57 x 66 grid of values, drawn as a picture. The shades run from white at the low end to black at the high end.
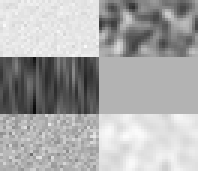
The table splits into 3 rows of 2 panels. Panel 1,1: very low, fine-grained, faint in contrast. Panel 1,2: middling, blotchy, strong in contrast. Panel 2,1: high, streaked downward. Panel 2,2: low, flat. Panel 3,1: low, fine-grained. Panel 3,2: very low, blotchy, faint in contrast.
